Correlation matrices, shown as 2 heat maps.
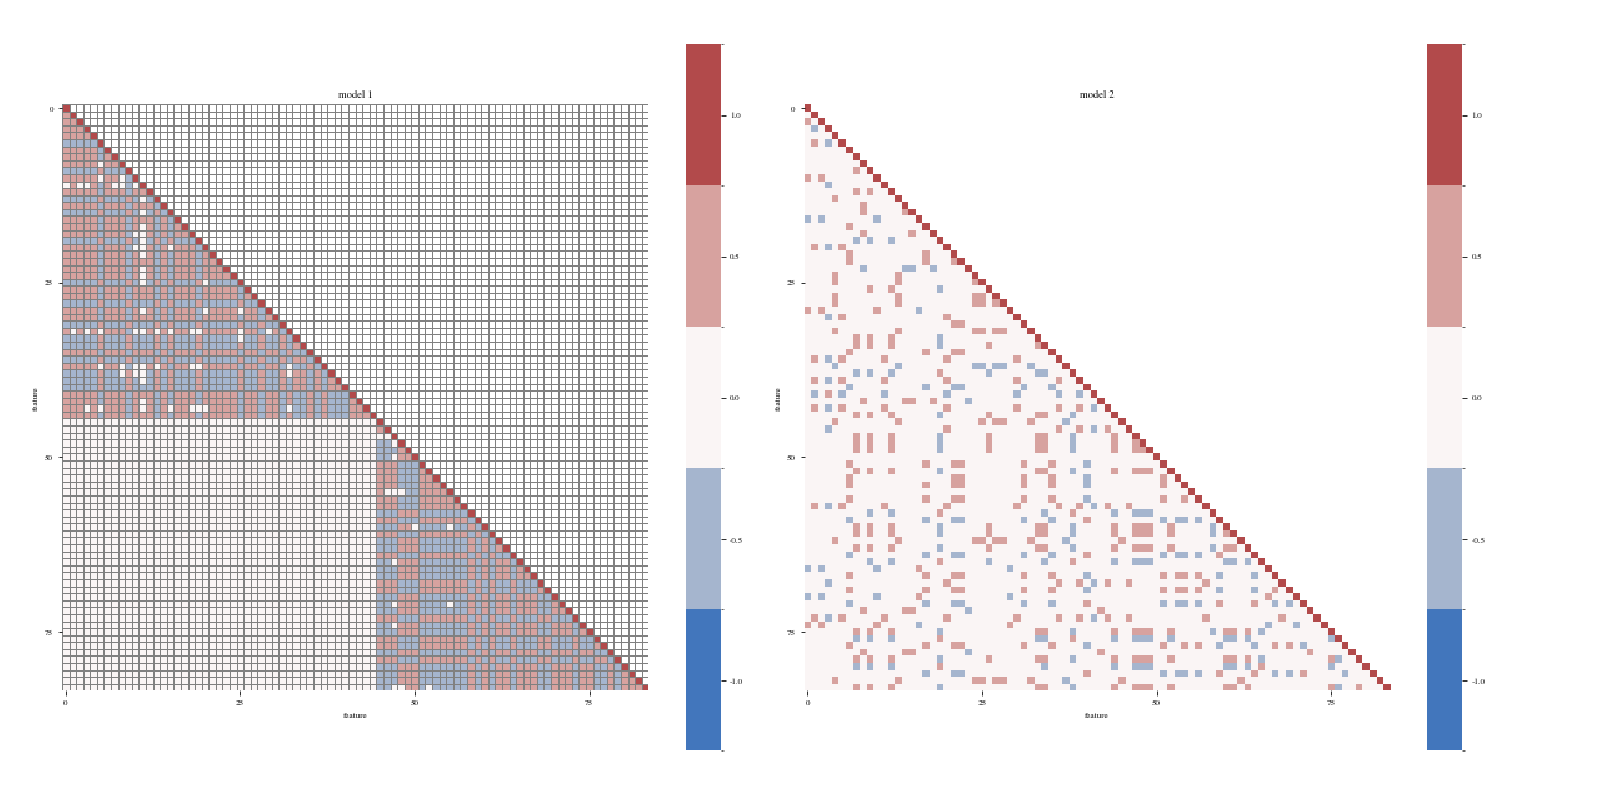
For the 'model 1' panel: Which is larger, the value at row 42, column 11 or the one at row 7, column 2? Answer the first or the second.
the second
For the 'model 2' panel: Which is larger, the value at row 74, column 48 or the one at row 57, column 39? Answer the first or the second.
the second
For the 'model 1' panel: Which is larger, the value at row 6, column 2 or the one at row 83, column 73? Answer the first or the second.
the first
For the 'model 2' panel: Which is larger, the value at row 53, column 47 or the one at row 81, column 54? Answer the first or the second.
the first
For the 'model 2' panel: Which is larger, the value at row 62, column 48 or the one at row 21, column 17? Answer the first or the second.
the second
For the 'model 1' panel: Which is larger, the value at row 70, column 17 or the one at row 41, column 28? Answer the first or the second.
the first
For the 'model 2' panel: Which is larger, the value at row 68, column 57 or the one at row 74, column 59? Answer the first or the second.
the first
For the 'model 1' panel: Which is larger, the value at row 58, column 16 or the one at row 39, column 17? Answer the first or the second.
the first
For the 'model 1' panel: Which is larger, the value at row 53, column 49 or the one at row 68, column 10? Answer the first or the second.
the second
